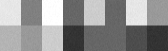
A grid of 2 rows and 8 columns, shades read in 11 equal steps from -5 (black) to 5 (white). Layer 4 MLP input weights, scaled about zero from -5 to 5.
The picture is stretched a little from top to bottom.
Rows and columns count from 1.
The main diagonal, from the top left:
4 1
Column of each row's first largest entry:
3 3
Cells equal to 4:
2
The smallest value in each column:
2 0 3 -3 -1 -1 -2 -3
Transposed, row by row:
4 2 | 0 1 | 5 3 | -1 -3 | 3 -1 | -1 -1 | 4 -2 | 1 -3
